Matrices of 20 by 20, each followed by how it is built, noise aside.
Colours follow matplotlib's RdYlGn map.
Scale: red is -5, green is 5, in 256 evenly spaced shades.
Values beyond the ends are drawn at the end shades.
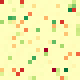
sparse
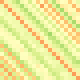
Toeplitz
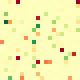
sparse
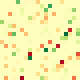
sparse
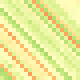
Toeplitz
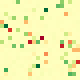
sparse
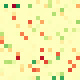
sparse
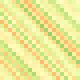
Toeplitz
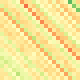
Toeplitz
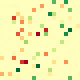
sparse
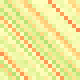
Toeplitz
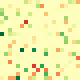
sparse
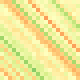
Toeplitz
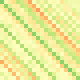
Toeplitz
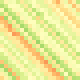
Toeplitz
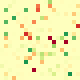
sparse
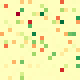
sparse
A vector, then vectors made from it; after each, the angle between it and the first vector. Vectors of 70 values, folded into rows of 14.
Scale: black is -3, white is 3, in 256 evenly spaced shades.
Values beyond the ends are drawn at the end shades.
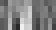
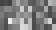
partly aligned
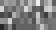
orthogonal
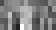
nearly parallel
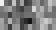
partly opposed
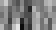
nearly opposite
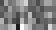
partly aligned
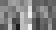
nearly parallel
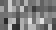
partly aligned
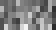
partly aligned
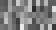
partly aligned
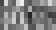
orthogonal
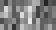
partly aligned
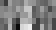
nearly parallel
